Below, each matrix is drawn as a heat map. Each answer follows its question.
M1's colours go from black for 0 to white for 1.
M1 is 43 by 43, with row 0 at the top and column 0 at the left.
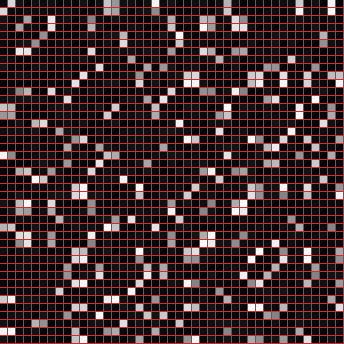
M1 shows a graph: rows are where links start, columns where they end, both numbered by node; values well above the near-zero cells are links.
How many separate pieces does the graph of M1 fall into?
2
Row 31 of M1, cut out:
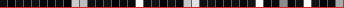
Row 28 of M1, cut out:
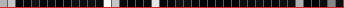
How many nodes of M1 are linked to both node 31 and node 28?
0
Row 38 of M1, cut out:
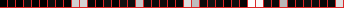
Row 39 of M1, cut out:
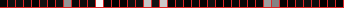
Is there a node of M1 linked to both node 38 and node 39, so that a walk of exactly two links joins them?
no
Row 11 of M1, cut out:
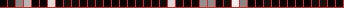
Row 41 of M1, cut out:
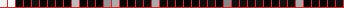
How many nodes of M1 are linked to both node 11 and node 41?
0
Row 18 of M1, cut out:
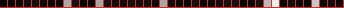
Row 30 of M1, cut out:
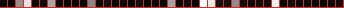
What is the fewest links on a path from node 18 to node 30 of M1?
2
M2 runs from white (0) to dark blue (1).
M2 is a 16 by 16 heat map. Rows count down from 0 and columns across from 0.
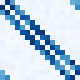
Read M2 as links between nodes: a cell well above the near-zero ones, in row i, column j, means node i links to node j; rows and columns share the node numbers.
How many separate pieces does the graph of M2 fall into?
1
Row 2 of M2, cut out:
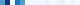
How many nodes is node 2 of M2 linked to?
4
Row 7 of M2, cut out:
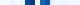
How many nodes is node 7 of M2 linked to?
4
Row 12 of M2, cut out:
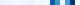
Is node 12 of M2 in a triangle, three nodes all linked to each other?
yes
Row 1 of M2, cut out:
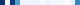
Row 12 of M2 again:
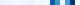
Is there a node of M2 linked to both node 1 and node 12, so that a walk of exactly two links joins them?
no
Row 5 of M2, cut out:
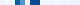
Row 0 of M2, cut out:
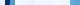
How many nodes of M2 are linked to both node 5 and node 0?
0
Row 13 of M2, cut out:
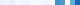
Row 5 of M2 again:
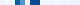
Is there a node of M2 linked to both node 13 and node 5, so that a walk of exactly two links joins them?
no
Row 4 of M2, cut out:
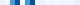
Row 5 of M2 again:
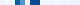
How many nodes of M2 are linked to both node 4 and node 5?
2
